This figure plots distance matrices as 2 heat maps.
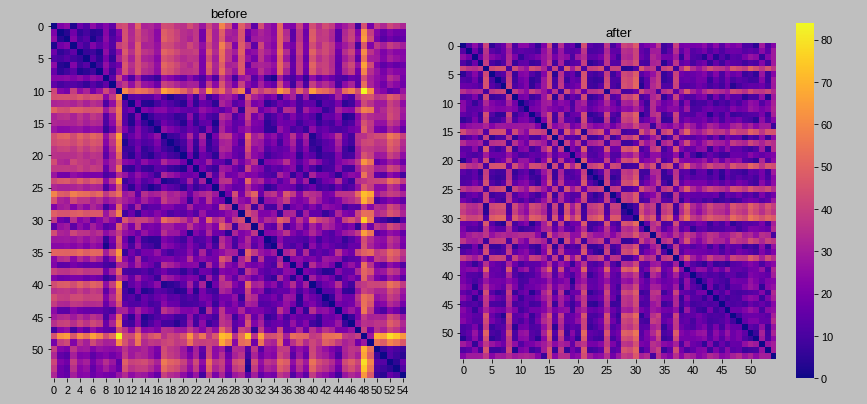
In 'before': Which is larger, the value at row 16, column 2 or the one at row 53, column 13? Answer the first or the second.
the second
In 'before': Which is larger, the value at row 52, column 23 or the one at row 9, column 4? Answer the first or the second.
the first
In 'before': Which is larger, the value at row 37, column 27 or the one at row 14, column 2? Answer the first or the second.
the second
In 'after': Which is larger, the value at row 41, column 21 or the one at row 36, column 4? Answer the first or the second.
the second
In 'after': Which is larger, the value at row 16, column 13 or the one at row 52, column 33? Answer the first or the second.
the second
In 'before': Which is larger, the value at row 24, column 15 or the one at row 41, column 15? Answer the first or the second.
the first
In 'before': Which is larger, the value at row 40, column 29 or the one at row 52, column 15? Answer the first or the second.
the second
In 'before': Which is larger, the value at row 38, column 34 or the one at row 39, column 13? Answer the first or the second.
the second
